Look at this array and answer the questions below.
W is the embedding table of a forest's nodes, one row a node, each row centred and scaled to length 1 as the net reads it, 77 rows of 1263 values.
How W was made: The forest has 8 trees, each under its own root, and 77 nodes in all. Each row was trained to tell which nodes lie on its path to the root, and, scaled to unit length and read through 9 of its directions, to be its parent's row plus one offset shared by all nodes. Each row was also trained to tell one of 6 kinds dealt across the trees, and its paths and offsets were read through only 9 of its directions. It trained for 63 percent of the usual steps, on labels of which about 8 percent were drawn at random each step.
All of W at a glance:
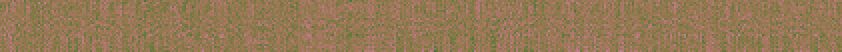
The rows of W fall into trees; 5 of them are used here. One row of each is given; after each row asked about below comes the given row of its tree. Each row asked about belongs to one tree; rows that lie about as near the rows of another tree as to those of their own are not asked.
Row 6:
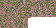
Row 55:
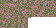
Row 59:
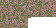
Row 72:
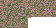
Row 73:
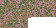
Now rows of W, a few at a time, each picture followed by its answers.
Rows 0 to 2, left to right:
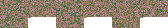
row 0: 72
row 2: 55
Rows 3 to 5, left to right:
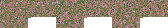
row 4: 73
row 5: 6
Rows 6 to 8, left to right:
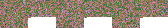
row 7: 73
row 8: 6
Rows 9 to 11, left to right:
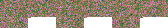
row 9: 6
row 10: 72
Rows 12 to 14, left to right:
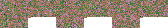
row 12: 72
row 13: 73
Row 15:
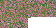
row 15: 6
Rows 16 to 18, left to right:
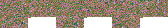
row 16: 6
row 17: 55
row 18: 73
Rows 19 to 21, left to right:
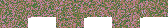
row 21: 73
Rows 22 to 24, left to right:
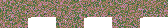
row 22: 72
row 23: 72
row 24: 55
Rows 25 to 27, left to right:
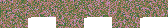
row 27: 6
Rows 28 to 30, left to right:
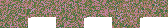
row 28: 72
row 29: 72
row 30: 73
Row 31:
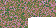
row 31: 72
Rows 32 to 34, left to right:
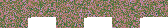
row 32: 59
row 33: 55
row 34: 59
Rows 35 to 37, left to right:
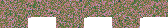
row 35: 72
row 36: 55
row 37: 55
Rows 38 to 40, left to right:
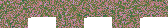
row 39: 59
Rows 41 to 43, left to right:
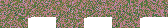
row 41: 72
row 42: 59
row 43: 72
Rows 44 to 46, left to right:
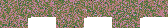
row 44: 73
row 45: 73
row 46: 72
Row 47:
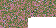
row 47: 55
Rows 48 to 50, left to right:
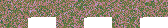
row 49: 55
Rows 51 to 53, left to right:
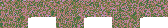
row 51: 72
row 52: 72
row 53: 72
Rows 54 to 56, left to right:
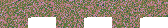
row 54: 55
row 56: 55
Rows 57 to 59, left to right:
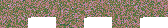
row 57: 55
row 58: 73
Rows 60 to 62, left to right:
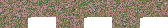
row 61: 55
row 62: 73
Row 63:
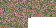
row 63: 73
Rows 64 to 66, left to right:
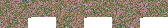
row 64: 55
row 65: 73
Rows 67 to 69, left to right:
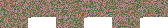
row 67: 59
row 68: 72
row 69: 55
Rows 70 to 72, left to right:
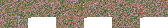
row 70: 55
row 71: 73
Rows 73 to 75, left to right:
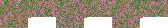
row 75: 73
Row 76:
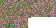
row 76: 55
